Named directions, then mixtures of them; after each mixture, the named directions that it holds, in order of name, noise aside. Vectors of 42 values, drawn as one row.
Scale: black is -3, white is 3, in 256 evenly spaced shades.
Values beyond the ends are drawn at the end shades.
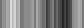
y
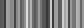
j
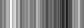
y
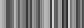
j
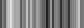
j, y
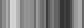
y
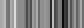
j, y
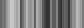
j, y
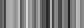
j, y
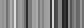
j, y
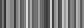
j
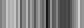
j, y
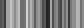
j, y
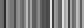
j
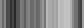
y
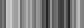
j, y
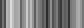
j, y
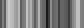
j, y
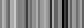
j, y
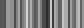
j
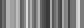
j, y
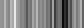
j, y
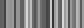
j
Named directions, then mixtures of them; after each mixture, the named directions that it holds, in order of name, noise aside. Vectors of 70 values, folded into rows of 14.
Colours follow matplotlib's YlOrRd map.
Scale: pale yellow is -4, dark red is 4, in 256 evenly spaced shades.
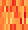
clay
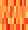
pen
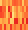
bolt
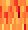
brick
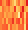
brick, clay, pen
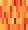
bolt, brick, pen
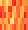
bolt, brick, clay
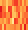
bolt, brick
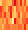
bolt, brick, pen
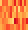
bolt, pen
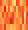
clay, pen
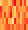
bolt, brick, pen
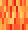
bolt, clay, pen
